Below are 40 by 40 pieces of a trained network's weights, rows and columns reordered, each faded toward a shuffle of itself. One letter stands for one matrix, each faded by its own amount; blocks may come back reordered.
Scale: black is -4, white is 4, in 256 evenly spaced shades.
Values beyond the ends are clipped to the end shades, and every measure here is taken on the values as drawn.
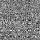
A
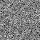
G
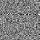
A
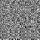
A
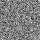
G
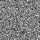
G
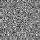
A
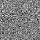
A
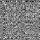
A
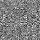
A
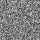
G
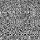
A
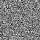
G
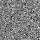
G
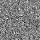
G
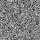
G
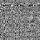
A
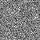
G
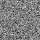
G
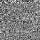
A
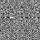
A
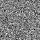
G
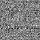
A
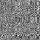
A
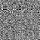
A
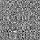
A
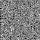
G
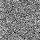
G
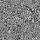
A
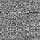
A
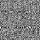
A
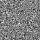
G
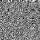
A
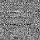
A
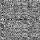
A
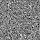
G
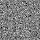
G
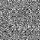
A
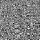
A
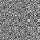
A
